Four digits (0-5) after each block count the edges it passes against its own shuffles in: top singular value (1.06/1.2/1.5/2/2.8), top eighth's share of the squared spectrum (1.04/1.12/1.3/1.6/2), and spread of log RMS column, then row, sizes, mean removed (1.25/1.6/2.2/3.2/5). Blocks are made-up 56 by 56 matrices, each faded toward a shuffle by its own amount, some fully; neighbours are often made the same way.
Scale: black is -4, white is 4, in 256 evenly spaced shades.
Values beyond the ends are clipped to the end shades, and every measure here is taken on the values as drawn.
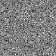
3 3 1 1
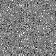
3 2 1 1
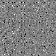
3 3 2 1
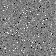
0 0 0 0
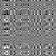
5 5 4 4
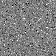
1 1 0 0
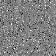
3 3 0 0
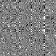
4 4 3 2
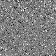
2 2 0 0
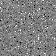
0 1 0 0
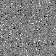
1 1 1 0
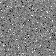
0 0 0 0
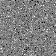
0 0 1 0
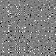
4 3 2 2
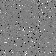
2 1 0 0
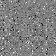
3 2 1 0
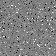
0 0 0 0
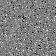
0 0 0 0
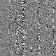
2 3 3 0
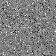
0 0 0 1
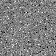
0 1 0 0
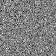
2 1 0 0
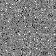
2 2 1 0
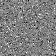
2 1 0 0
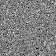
2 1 0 0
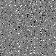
1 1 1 0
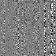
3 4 4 0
